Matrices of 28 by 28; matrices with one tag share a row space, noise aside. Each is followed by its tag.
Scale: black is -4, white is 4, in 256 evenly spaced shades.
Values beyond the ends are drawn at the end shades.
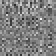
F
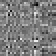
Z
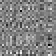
F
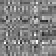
Z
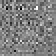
F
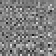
F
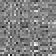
Z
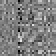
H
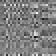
Z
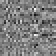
Z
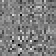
H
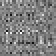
F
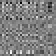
F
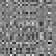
F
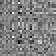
H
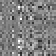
H
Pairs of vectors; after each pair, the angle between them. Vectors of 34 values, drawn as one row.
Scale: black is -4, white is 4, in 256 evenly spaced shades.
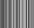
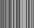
nearly parallel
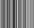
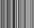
nearly parallel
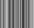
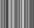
nearly opposite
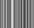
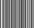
orthogonal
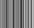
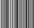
orthogonal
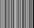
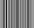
orthogonal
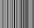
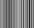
orthogonal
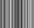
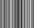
nearly parallel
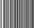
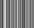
partly opposed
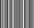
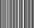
partly aligned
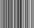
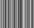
partly aligned
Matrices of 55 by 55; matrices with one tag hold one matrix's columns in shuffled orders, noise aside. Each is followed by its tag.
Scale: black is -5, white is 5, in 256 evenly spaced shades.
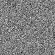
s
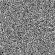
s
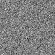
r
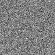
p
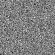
s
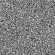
s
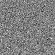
p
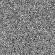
r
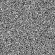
r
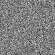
s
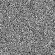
s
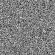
s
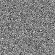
p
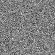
p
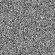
s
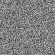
r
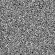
s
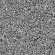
r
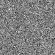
r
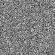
s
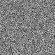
p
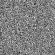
s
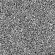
s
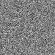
p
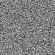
p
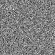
r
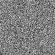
s
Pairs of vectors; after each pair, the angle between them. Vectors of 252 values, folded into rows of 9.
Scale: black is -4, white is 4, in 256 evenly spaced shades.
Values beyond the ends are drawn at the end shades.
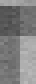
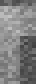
nearly opposite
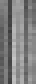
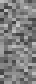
orthogonal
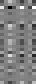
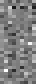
partly opposed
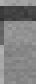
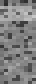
partly opposed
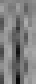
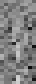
partly opposed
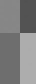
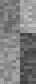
nearly opposite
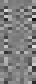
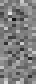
orthogonal
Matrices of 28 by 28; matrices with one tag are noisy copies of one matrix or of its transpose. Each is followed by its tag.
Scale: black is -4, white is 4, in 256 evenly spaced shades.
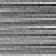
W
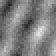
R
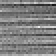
W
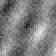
R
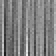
W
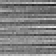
W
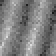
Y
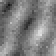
R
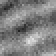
R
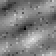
R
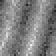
Y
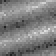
Y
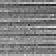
W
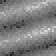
Y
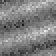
Y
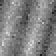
Y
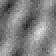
R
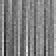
W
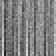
W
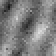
R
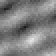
R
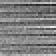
W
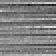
W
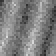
Y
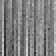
W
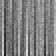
W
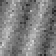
Y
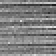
W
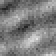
R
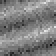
Y
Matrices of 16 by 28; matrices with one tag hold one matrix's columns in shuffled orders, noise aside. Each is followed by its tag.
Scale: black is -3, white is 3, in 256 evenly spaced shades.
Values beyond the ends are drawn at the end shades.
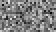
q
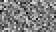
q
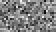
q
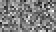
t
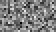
t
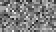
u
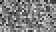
u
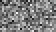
u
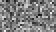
u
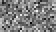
t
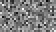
u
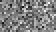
t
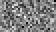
t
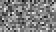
u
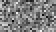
u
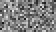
t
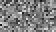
u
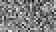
u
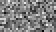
q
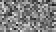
u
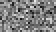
q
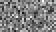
q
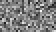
t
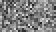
t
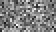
t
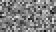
q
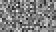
t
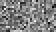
t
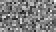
q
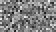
q
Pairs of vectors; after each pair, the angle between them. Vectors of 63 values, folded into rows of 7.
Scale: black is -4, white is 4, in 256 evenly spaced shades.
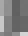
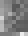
nearly parallel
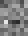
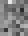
orthogonal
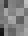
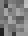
nearly parallel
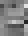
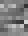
nearly opposite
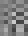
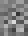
nearly parallel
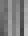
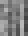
nearly opposite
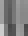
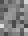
orthogonal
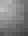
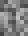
orthogonal
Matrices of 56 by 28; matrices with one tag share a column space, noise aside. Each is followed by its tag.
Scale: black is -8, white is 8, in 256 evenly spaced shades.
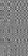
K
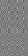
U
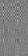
K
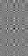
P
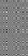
U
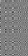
U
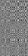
K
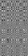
K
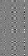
U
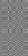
U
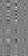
K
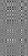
K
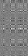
P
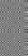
U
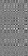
P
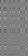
U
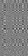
P
